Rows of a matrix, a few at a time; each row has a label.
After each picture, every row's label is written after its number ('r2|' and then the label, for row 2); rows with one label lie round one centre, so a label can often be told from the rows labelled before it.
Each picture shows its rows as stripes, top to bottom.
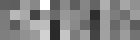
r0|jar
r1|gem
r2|jar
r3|jar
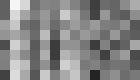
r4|gem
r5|gem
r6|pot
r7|pot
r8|gem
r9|pot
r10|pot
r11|gem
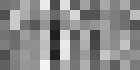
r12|jar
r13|gem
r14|pot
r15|jar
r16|jar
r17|jar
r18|jar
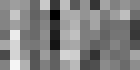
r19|jar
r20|pot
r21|pot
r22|pot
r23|pot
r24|gem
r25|gem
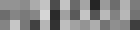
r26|jar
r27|jar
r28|pot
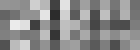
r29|jar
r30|jar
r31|gem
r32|jar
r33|gem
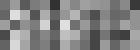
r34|pot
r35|gem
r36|jar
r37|gem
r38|gem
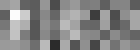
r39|pot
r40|gem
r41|gem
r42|pot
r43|jar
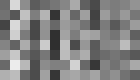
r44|gem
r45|jar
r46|gem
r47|pot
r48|jar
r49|pot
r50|gem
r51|pot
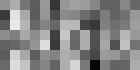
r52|pot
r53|gem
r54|gem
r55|jar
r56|jar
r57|gem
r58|gem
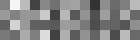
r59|gem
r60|jar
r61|gem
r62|jar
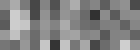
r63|pot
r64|gem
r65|gem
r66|pot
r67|jar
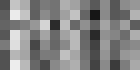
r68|gem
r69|gem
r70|jar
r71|gem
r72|gem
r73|gem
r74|gem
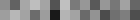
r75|jar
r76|pot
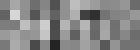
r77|pot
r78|gem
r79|jar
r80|jar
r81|pot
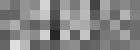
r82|jar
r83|jar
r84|pot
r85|jar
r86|gem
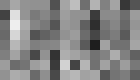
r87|pot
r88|gem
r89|gem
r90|gem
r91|gem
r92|pot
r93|jar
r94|pot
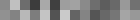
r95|pot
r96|jar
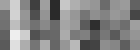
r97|pot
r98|pot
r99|gem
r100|gem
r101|gem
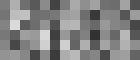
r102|pot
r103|gem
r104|pot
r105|jar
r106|jar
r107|pot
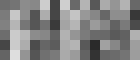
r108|jar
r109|pot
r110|pot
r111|gem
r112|gem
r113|gem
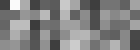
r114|gem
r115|jar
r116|gem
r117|pot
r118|pot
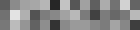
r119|jar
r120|gem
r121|pot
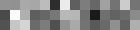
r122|jar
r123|gem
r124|gem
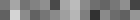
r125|pot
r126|gem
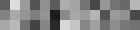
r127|gem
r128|pot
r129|pot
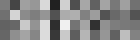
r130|jar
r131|pot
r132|jar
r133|jar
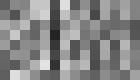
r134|jar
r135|jar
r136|pot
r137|pot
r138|jar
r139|jar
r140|jar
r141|gem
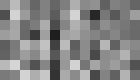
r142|pot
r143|gem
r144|pot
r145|pot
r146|jar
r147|jar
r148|pot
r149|jar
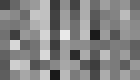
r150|jar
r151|jar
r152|jar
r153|jar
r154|pot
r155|jar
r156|gem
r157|jar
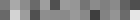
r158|pot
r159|gem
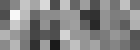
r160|jar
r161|gem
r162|gem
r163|pot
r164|pot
